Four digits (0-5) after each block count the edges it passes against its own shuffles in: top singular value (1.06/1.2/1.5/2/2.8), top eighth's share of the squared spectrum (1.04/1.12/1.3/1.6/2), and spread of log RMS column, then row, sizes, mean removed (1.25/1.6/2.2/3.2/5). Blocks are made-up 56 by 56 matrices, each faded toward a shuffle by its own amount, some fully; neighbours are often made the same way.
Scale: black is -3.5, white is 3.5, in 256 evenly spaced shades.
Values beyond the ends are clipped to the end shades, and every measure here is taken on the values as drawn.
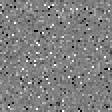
0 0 0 0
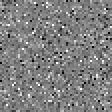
2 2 0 0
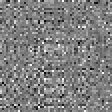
4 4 2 2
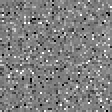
1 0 0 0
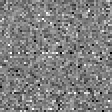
1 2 0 2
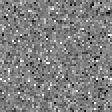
0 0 0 0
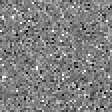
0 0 0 0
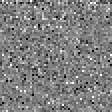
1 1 0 1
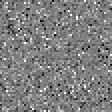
0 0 0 0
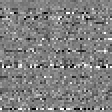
2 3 0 4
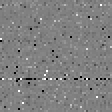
4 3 0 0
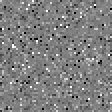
1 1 0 0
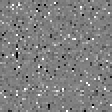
2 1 0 0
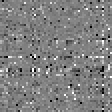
4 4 2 2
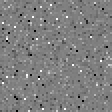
0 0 0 0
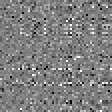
4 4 2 2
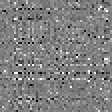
4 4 2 2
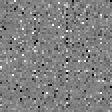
3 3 1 0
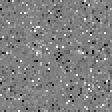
1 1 0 0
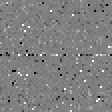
3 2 0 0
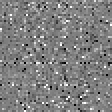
3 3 1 1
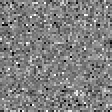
1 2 0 2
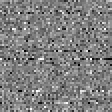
2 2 0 3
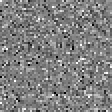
0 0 0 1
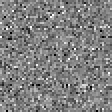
1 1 0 2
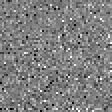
1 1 0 0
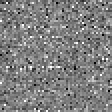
1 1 0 1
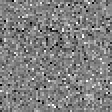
0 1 0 1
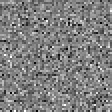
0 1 0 2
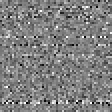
2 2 0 3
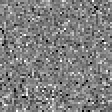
0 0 0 1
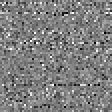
1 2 0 2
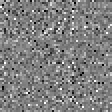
3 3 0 2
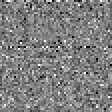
2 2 0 2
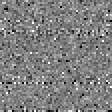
2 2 0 2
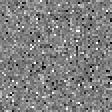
0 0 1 0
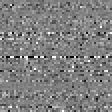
3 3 0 3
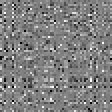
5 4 3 3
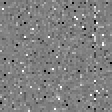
2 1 0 0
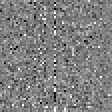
2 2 2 0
